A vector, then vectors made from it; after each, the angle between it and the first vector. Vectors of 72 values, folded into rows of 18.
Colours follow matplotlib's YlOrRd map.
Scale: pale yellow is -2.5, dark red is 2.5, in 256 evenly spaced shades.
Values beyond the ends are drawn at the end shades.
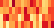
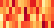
nearly parallel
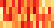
partly aligned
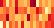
partly aligned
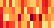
nearly opposite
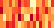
partly opposed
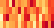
nearly parallel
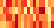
orthogonal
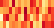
nearly parallel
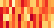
nearly opposite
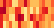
partly opposed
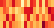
partly aligned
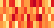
orthogonal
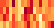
partly aligned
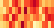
partly aligned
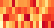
nearly parallel
